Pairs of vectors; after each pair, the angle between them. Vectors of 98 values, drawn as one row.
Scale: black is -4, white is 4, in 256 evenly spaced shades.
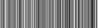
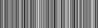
nearly opposite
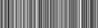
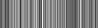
partly aligned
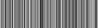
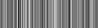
partly aligned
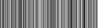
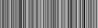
nearly parallel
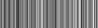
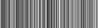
partly aligned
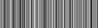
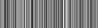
partly aligned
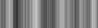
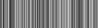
orthogonal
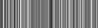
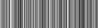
partly opposed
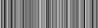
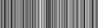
nearly parallel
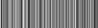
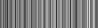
orthogonal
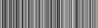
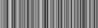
orthogonal
